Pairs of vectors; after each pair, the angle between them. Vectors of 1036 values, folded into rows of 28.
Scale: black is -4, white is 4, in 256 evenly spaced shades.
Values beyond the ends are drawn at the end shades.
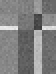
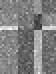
nearly parallel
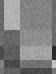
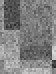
nearly opposite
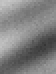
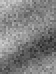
nearly parallel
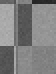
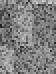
partly opposed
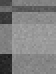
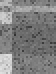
nearly opposite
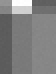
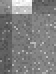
nearly parallel
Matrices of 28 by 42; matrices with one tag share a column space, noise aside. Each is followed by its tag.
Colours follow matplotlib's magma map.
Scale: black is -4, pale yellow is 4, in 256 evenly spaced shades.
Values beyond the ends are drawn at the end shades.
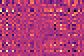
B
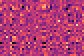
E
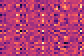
E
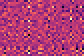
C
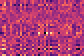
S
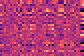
B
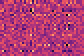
B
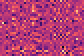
C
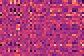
B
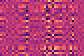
C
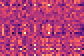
S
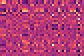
B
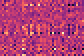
S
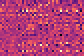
B
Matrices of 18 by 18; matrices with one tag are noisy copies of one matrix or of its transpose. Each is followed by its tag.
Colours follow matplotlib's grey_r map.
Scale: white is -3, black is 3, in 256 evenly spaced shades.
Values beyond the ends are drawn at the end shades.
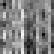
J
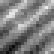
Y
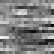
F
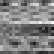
J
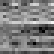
J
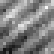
Y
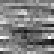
F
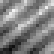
Y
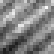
Y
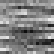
F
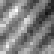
Y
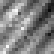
Y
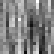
F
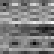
J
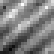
Y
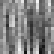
F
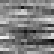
F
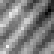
Y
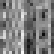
J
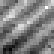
Y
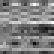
J
